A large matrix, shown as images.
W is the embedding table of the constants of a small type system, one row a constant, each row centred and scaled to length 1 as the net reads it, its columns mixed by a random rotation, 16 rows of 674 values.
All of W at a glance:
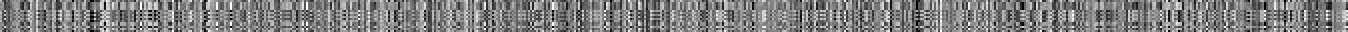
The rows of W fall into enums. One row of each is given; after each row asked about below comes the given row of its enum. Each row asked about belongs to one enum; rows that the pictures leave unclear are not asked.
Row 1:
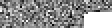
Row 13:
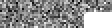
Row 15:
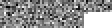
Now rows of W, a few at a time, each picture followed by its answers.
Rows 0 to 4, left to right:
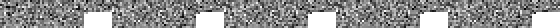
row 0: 15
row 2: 1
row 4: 1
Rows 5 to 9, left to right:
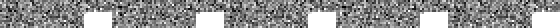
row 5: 13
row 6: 15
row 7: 13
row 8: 15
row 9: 13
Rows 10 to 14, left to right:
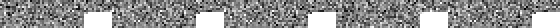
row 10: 15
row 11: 1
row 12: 1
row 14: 1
